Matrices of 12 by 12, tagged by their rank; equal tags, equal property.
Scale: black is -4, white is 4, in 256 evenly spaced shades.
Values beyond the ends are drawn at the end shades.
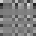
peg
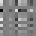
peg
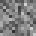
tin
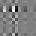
peg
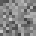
tin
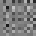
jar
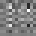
jar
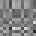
jar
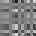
peg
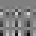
peg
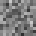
tin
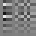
peg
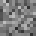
tin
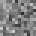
tin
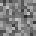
tin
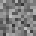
tin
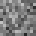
tin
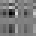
peg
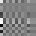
peg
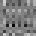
jar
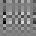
peg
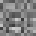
jar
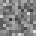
tin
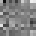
jar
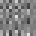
jar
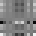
peg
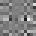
jar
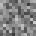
tin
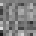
jar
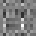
jar
